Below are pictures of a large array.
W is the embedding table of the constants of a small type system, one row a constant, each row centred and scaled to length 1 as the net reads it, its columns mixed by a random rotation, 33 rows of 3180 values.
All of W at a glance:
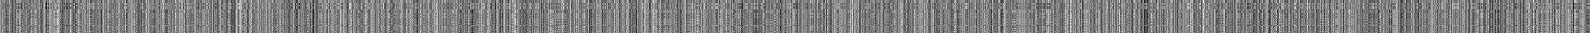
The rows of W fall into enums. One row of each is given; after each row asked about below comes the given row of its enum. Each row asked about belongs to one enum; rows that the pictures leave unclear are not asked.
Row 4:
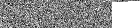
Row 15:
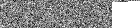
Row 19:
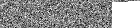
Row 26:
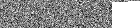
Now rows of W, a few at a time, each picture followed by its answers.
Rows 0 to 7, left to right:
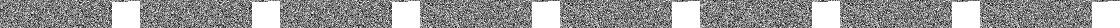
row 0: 26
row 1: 26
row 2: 26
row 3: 4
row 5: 15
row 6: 4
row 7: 4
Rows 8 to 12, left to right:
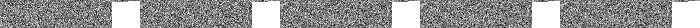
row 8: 4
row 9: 26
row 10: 19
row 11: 19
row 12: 19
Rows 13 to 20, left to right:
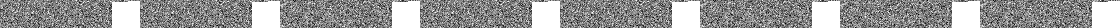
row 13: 26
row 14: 26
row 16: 26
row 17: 26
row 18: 15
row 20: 15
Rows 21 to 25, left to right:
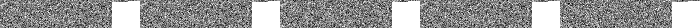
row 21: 19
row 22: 19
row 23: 15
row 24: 19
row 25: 4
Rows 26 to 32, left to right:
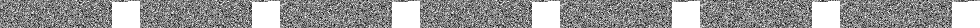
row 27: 26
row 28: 19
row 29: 26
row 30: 19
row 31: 15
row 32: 19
